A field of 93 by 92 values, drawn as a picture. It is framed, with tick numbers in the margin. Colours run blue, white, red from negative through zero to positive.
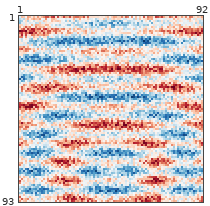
Rings: centred on the bottom middle. Average level on the scale: 50%. Histogram: bell-shaped. Stripes: horizontal, repeating 10 times. Slope: none. Odd rows or columns: none.
